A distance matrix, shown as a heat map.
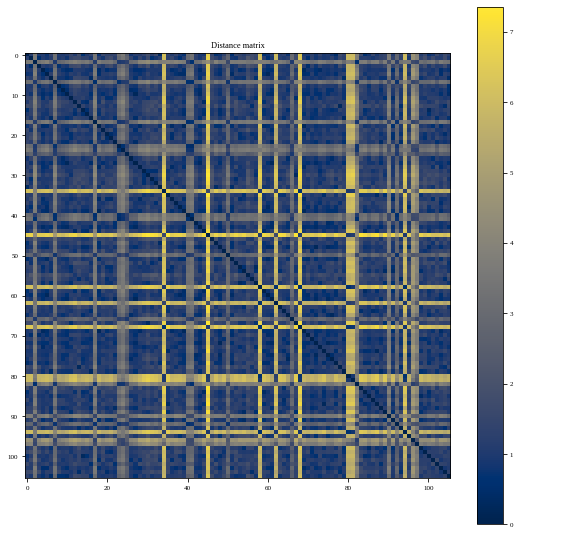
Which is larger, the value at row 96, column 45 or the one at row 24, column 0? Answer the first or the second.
the first
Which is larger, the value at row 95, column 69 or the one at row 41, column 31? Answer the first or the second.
the second
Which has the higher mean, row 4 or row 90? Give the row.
90
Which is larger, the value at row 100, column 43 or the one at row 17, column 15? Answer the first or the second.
the second
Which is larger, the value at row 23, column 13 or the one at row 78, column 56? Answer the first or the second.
the first
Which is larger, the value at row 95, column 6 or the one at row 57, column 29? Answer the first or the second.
the first
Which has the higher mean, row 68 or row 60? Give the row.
68
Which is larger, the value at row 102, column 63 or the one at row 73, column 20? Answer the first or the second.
the first
